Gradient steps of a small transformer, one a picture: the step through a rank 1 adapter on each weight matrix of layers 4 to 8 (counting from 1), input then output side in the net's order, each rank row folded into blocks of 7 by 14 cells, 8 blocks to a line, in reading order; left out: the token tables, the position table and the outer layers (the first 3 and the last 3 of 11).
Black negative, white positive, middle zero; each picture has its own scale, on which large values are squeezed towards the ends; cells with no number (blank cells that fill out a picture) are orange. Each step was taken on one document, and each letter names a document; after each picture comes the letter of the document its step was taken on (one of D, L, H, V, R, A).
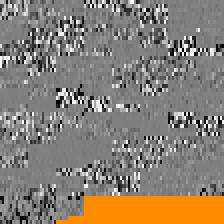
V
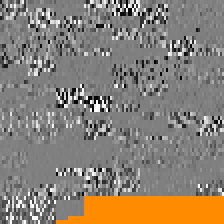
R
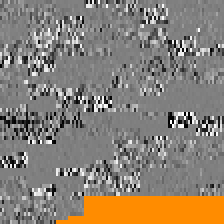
V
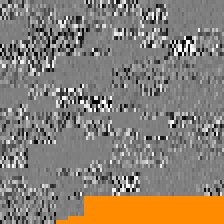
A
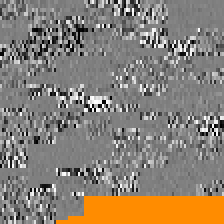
A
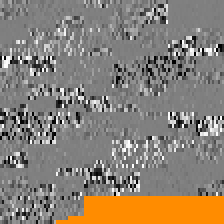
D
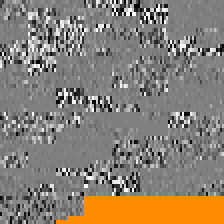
V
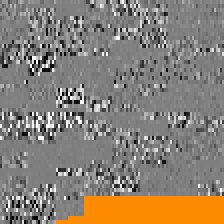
R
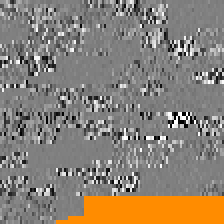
A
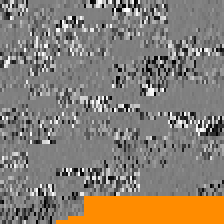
D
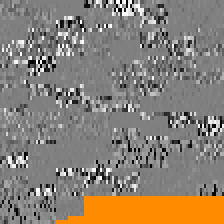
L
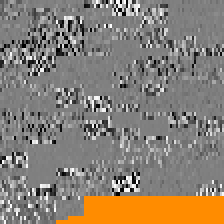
L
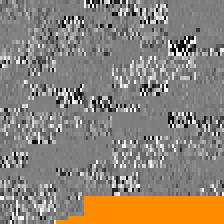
V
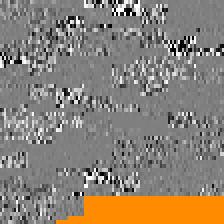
V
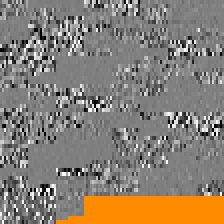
A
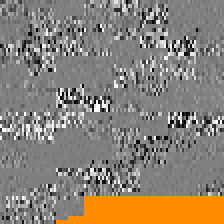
R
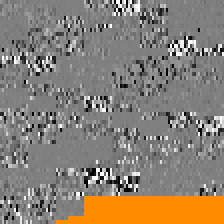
L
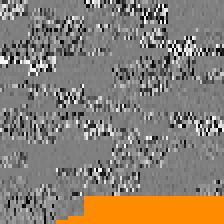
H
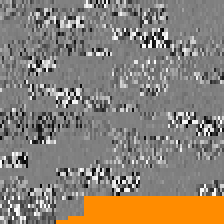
L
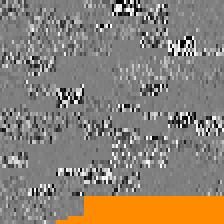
H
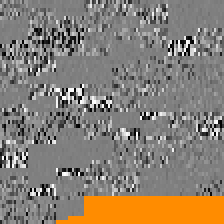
A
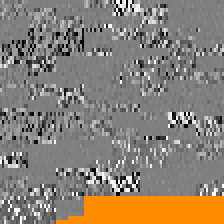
L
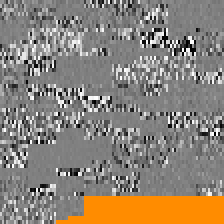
A
